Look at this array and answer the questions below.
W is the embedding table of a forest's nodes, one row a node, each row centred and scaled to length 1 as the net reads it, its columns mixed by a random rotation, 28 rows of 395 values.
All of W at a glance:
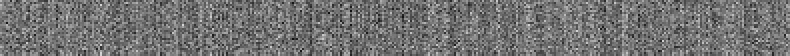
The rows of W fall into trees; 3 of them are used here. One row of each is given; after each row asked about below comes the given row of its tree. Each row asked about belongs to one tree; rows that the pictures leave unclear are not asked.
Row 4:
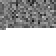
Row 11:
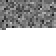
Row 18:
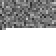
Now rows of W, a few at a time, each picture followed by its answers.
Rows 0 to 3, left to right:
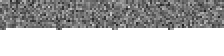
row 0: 4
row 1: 11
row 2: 18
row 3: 18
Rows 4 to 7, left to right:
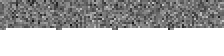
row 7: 18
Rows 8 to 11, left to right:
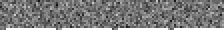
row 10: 18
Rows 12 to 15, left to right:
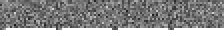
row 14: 4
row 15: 11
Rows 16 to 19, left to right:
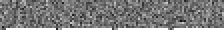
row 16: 4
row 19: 11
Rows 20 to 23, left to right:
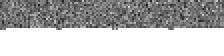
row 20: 18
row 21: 11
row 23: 4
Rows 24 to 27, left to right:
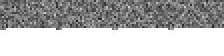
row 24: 11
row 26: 18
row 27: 18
